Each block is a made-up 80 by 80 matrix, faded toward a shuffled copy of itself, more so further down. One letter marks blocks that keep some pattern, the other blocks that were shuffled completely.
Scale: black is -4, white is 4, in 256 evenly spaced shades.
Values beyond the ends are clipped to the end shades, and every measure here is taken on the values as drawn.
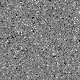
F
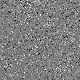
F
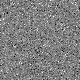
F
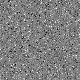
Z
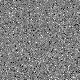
Z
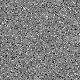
Z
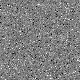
F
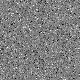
F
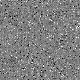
Z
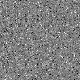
Z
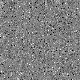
Z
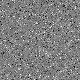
F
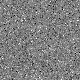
F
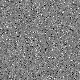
F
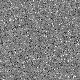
F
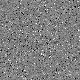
F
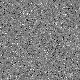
F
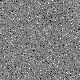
F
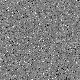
F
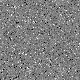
F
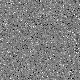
F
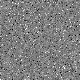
Z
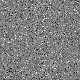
F
